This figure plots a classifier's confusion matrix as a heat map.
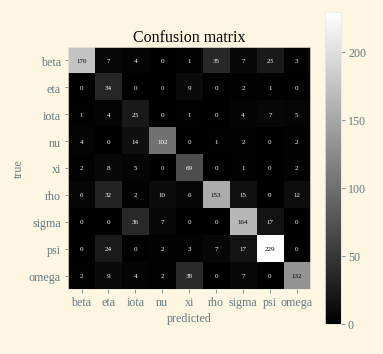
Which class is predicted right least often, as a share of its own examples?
iota
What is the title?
Confusion matrix
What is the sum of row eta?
46
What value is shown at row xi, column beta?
2
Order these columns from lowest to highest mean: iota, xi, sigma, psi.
iota, xi, sigma, psi
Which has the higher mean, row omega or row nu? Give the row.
omega
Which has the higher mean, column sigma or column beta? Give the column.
sigma
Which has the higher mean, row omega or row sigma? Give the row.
sigma
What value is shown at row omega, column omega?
132
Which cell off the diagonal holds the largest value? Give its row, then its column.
omega, xi
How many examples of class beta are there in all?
256
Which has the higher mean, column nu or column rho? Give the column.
rho
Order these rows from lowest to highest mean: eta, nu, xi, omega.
eta, xi, nu, omega
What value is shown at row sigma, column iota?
36
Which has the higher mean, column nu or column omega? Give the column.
omega
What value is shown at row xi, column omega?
2
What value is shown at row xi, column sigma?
1
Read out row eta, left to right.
0 34 0 0 9 0 2 1 0
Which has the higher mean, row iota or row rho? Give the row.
rho
